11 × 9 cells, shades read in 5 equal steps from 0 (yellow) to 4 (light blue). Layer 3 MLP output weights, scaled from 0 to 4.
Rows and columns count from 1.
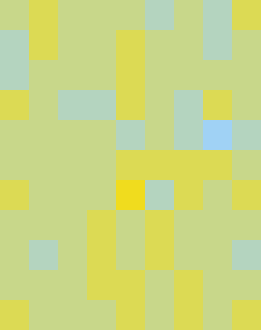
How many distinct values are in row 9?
3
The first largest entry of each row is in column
6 1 1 3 8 1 6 1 2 1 2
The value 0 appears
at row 7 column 5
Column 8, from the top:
3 3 2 1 4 1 2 2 2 2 2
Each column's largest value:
3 3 3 3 3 3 3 4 3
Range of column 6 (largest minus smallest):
2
